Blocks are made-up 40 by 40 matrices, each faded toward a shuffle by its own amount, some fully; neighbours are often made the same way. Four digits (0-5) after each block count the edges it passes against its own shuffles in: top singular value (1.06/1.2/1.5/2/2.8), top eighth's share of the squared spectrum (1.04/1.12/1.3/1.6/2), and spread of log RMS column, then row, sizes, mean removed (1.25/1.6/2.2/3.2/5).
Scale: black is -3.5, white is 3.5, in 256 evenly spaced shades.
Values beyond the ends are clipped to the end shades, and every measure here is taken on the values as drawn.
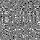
3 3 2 1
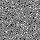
1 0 0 0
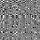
4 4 2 2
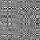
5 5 3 3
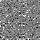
3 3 1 1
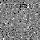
3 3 1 0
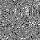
3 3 1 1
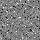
1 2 0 0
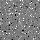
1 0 0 0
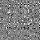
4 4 2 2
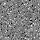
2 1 0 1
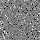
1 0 0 0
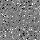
3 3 1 1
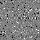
2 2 1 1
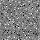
1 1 0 0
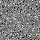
1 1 0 0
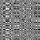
4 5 3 3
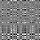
5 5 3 4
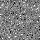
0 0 0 0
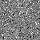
0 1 0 0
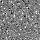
0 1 0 0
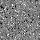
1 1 0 0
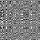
4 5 3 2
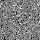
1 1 1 0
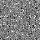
2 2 1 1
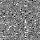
2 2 1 0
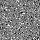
0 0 0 0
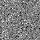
1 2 0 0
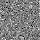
0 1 0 0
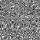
3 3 1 1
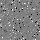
0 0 0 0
